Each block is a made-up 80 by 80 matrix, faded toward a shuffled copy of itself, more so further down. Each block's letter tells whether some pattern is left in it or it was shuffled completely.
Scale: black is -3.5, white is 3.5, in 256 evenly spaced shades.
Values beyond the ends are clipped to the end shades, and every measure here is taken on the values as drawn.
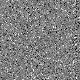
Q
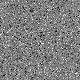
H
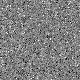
H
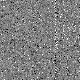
Q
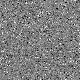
H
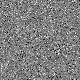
H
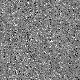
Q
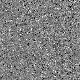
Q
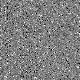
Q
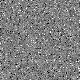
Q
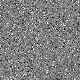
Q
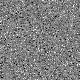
H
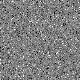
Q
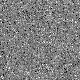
H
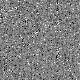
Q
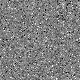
H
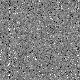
Q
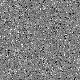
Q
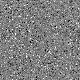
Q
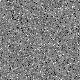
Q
